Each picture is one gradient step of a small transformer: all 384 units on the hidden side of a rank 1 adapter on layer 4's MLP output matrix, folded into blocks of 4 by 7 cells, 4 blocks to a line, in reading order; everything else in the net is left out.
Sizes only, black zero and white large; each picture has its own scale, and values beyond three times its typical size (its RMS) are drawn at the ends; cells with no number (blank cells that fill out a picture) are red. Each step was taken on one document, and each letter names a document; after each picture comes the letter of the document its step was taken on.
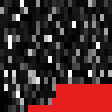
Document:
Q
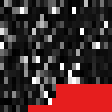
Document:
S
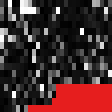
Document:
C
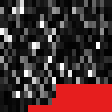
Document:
S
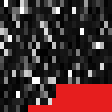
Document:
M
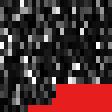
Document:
M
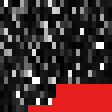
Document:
M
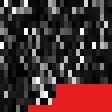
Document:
S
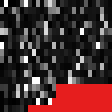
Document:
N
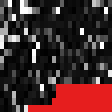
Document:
C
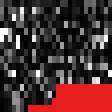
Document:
C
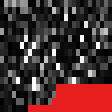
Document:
N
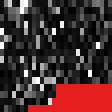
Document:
N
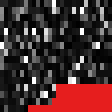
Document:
M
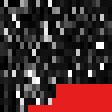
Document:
M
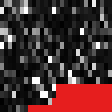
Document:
S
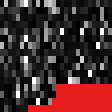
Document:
N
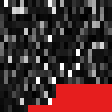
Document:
S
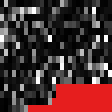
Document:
C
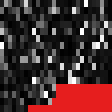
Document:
S
